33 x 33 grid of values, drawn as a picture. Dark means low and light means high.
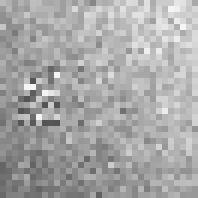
Ninth with the lowest average: bottom left. Slope: up to the top right. Odd patch: rougher, in the middle left. Histogram: bell-shaped.
